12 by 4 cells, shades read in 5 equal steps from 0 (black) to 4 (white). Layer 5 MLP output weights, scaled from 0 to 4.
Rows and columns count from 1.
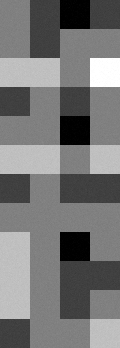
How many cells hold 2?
23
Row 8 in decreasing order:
2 2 2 2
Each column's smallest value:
1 1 0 1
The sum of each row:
4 7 12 6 6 11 5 8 7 7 8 8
